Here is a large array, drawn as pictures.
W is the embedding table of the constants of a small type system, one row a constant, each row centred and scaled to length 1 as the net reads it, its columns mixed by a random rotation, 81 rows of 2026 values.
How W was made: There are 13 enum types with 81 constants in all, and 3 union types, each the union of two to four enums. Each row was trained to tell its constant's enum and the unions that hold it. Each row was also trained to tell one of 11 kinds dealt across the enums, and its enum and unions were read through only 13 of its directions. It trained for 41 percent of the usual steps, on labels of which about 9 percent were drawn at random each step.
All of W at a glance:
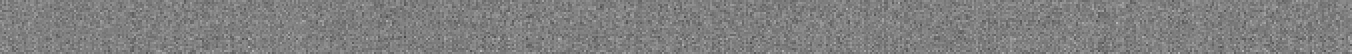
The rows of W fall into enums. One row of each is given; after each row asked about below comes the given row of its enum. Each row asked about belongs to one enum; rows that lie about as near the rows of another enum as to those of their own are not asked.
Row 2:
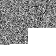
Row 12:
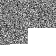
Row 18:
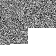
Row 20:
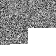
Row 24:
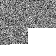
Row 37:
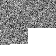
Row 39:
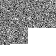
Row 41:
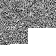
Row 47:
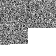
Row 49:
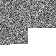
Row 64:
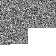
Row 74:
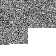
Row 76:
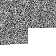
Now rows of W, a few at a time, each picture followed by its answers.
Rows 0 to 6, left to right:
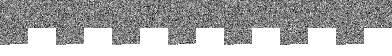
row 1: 49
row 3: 74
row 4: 2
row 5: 64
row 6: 74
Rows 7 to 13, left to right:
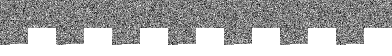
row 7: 39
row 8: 12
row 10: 39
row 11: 74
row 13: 39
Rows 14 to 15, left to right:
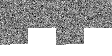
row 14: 37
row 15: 49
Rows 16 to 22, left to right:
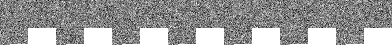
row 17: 49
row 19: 41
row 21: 41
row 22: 2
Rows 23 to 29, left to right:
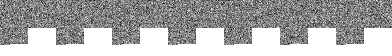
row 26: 2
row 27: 49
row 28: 64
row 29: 74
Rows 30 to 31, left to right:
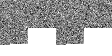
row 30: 18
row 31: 20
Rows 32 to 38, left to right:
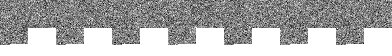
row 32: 20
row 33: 18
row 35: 18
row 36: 39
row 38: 24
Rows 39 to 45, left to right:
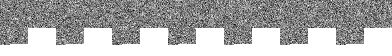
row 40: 20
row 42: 37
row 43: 74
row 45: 2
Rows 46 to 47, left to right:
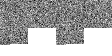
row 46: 24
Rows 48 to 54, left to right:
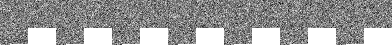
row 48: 39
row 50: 20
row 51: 20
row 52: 76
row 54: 12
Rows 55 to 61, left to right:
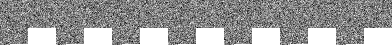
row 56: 12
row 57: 41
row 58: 41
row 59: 41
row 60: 12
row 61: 2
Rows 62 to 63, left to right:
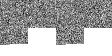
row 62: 24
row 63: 18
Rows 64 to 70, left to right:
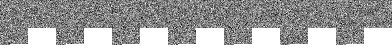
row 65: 74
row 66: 20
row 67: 2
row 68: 49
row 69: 41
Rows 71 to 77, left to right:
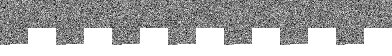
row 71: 37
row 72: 18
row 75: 76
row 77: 24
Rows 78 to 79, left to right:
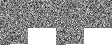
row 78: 12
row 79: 12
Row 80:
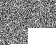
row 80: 47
